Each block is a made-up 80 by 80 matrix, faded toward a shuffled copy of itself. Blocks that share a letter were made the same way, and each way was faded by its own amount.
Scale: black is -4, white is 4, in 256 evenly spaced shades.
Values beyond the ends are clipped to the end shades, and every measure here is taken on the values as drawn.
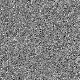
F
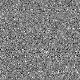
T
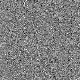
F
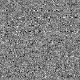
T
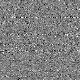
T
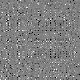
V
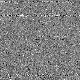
T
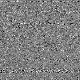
T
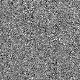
F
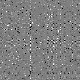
V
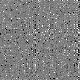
V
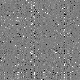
V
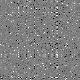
V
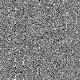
F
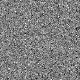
F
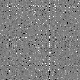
V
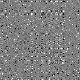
V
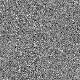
F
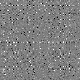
V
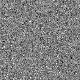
F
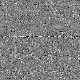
T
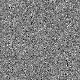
F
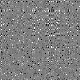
V
